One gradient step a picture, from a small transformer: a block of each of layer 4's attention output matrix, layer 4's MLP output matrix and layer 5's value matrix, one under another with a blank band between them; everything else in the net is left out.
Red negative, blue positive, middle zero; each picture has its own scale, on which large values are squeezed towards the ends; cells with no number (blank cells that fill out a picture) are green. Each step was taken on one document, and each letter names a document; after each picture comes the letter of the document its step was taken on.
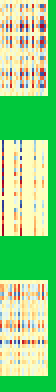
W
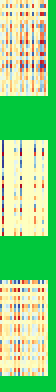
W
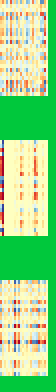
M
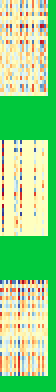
W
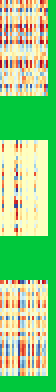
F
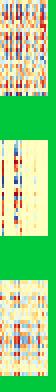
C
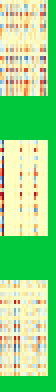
M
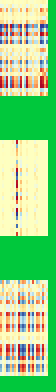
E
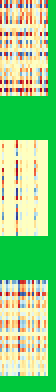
F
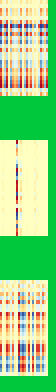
E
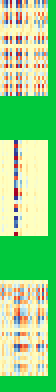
C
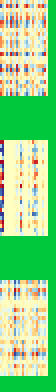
M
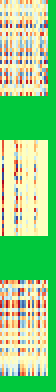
F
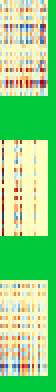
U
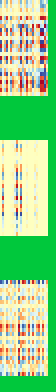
E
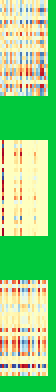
U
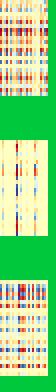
F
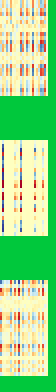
W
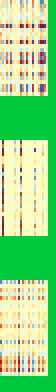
W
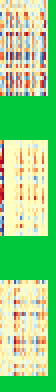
M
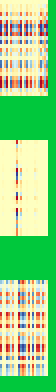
E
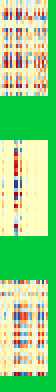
C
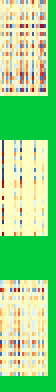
W
